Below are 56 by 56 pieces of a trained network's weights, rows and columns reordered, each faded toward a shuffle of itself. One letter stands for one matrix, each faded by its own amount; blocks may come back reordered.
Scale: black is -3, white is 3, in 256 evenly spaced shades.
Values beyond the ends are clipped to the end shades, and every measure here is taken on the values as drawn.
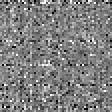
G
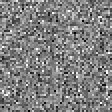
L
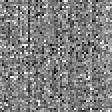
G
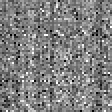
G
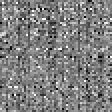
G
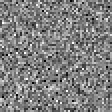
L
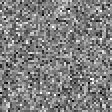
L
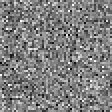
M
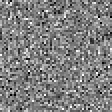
M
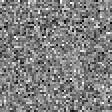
L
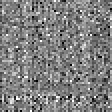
G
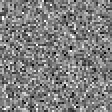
M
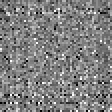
G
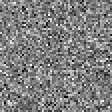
L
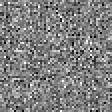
M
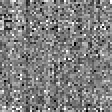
G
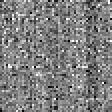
G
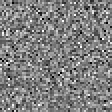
M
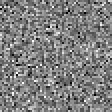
L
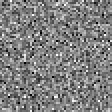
M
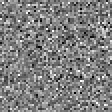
M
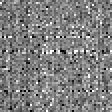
G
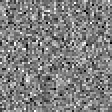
M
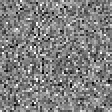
L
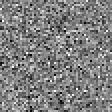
L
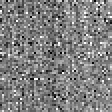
G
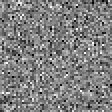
M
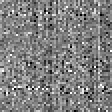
G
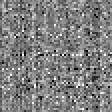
G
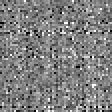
G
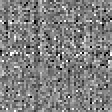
G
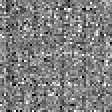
G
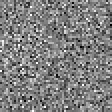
M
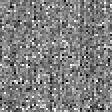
G
